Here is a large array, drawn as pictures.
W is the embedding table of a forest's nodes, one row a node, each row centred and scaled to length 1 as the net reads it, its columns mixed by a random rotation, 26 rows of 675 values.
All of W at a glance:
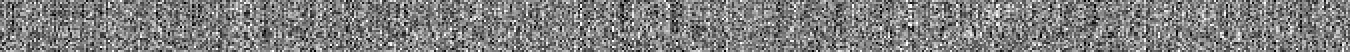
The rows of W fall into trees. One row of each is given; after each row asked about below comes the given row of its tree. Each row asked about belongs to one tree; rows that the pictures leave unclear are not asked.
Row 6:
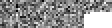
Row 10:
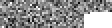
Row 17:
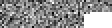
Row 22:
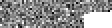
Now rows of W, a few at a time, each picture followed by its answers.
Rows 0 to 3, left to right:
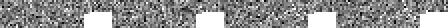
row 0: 22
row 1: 10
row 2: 6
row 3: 6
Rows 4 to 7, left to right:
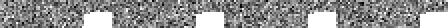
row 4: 10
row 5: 6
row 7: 6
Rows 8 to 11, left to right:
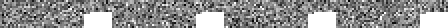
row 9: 22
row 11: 6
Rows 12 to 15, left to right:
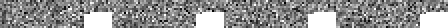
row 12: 6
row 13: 10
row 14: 10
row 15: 10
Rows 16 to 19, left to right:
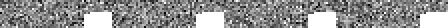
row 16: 17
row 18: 17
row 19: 6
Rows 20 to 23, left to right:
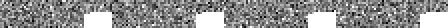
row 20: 10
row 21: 22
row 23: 10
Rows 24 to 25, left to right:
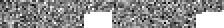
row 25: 22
